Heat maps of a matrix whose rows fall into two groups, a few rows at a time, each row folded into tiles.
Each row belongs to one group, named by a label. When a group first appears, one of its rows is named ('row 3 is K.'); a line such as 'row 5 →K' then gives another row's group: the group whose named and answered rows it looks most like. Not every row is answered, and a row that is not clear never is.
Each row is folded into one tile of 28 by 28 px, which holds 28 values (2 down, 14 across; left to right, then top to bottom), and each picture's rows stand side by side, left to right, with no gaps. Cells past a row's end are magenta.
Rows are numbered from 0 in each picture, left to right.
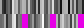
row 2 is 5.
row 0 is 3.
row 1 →3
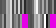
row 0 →5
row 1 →5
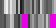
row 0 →5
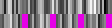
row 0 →5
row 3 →5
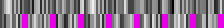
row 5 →3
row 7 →3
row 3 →5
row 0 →5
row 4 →3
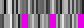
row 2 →5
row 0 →5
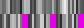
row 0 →3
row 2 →5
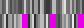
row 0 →3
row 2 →5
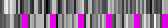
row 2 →3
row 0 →5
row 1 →3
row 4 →3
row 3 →3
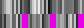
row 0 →5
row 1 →5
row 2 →3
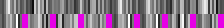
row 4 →5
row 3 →5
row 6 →3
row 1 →5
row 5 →5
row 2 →3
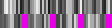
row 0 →5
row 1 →5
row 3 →3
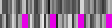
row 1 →3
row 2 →3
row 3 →3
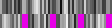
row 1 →5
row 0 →3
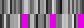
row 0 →3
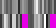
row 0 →3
